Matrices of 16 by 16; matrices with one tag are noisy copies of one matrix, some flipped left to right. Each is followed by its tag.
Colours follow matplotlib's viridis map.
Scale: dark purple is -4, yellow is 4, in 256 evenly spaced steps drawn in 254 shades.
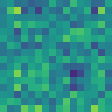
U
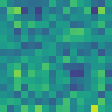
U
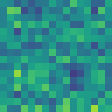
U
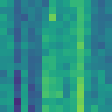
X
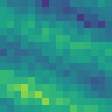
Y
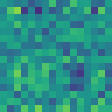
U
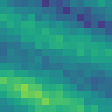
Y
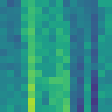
X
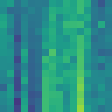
X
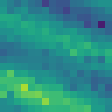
Y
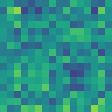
U
